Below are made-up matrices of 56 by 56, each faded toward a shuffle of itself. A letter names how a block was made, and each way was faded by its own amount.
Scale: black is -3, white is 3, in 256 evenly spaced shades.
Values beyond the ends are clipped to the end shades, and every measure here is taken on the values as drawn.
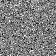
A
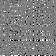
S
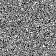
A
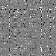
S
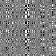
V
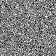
A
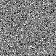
A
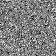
A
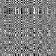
V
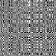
V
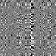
V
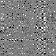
S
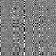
V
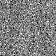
A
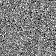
A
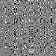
S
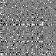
S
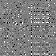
S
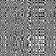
V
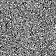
A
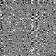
S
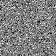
A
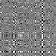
V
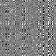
V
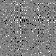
S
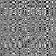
V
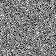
A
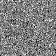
A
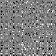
S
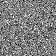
A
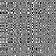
V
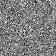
A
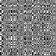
V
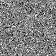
A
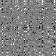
S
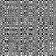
V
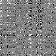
S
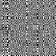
V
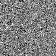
A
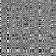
V
